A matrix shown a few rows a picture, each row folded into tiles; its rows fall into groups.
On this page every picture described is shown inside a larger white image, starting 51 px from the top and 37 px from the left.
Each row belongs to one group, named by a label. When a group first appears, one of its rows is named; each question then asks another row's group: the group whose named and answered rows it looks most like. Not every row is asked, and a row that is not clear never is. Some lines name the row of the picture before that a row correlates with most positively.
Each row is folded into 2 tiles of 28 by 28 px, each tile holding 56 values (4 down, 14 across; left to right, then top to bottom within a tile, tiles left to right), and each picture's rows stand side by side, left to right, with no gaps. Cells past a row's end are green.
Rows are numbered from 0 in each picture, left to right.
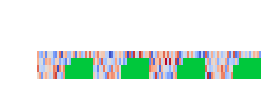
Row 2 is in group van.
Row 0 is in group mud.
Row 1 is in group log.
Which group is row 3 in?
mud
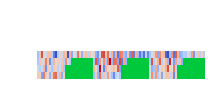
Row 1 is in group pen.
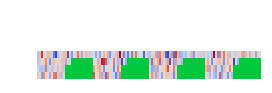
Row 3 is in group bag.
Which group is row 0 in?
log
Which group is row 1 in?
van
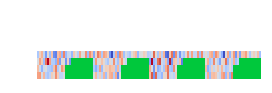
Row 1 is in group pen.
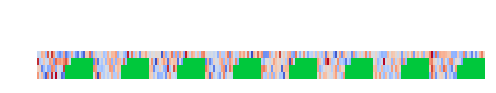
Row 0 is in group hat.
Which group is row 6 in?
bag
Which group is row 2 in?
bag
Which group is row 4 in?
van
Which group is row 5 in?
mud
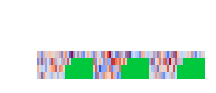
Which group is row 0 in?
pen
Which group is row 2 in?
pen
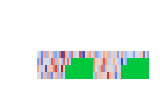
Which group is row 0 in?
pen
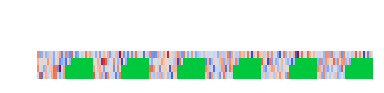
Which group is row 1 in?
van
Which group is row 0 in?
mud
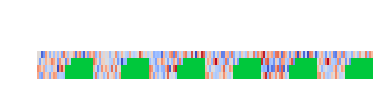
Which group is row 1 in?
mud
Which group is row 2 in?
bag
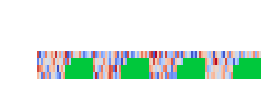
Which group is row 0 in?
van
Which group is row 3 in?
mud
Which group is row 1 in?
mud
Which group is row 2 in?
hat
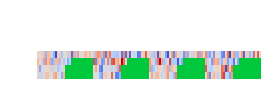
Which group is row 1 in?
hat
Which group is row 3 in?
mud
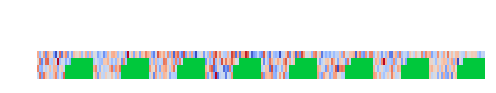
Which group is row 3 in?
van
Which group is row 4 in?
log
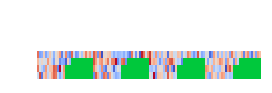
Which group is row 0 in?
mud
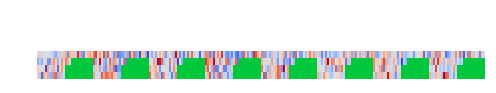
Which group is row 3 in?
hat
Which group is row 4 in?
mud
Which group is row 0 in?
log
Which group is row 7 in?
log
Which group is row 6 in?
mud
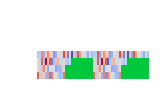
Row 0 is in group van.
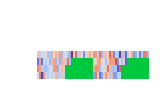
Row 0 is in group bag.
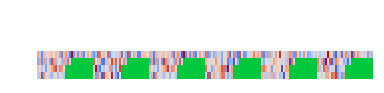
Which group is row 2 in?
pen
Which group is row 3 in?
mud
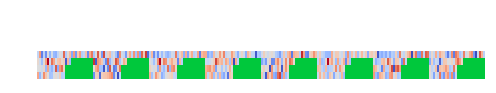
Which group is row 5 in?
bag
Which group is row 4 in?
log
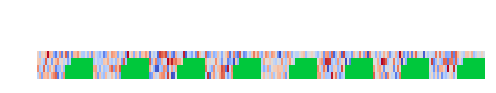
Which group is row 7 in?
pen
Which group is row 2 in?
hat
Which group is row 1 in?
bag
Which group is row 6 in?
van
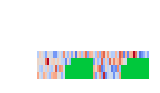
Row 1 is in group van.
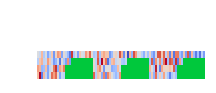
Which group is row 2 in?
pen
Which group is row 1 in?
van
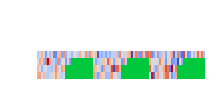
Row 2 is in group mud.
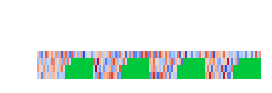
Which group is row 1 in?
hat
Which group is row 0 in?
pen
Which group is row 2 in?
hat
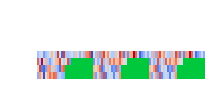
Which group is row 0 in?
hat
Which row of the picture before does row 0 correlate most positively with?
1
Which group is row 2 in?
van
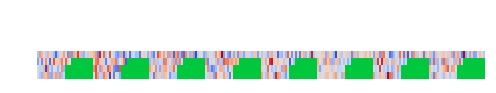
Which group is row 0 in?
log
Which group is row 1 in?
hat
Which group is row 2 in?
pen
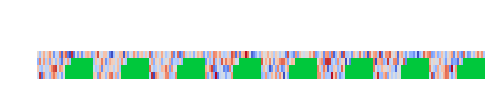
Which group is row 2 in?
mud
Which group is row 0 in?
pen
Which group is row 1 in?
log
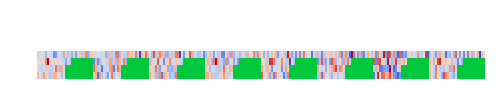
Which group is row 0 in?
log
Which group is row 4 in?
van
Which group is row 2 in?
van
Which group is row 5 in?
pen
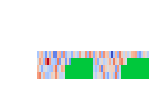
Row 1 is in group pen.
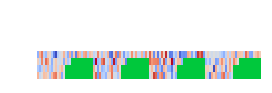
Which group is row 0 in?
log
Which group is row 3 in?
log
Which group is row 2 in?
hat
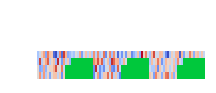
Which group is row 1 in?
hat
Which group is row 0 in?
pen
